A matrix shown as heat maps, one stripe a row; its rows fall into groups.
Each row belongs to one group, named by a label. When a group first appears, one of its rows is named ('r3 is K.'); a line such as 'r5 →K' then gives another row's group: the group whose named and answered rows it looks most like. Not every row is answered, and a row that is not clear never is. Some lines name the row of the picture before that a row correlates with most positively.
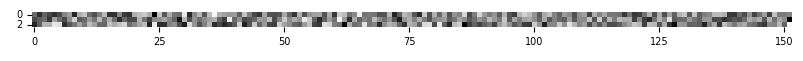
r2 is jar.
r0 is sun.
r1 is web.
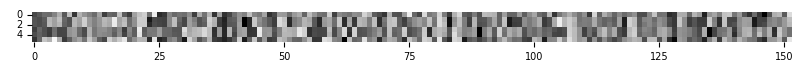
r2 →jar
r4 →web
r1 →jar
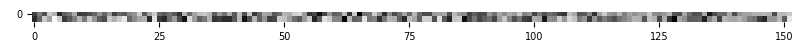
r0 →web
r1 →jar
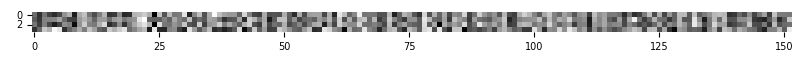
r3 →jar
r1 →jar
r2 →sun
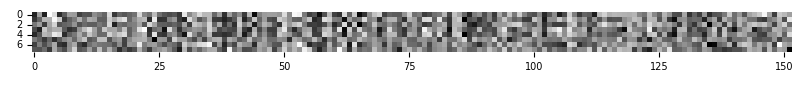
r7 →web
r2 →web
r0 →web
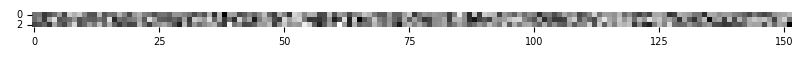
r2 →web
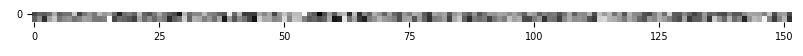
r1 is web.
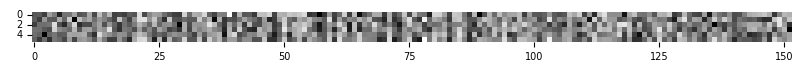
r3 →web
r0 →web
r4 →sun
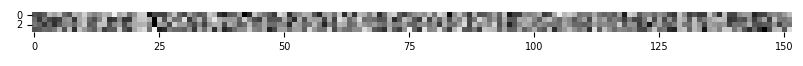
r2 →sun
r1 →sun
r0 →jar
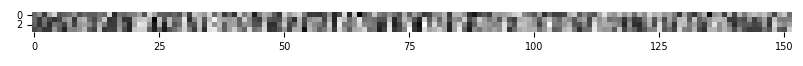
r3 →sun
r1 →sun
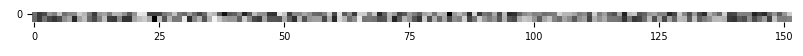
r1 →sun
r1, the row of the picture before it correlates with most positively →1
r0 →jar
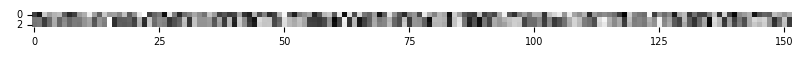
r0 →jar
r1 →web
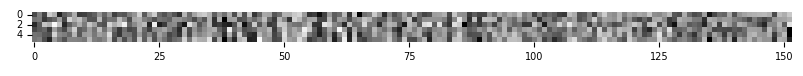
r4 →web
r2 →jar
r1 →sun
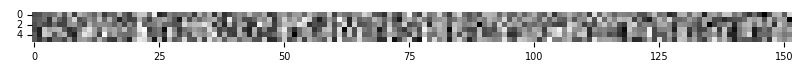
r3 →jar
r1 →web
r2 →web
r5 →sun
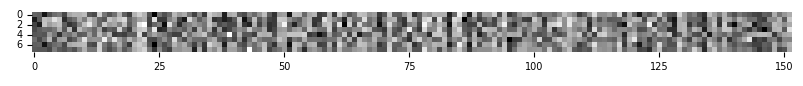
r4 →web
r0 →sun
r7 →sun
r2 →jar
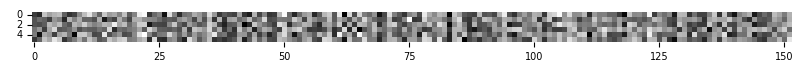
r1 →sun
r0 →jar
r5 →jar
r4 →jar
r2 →jar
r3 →web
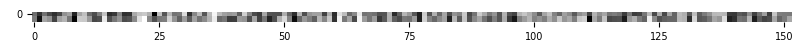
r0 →sun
